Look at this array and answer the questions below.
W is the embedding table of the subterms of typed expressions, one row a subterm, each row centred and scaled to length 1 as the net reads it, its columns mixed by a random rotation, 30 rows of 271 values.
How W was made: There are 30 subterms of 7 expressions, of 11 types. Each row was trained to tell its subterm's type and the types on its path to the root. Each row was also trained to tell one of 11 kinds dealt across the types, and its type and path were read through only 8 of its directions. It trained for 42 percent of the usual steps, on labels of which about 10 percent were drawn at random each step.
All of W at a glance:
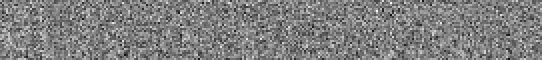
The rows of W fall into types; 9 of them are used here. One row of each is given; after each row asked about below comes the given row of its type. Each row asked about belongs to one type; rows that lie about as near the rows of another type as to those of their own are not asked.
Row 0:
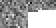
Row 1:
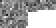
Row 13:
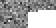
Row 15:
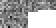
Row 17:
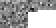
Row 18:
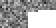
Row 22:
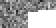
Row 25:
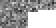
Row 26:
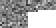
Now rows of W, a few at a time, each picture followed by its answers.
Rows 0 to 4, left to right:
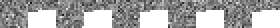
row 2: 22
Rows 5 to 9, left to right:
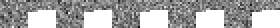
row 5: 22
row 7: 18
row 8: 13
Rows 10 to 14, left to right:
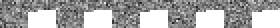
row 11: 15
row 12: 1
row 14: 18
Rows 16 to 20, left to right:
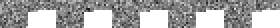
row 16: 17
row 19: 17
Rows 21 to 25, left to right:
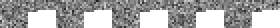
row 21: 1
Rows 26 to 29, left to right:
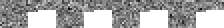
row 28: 26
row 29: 22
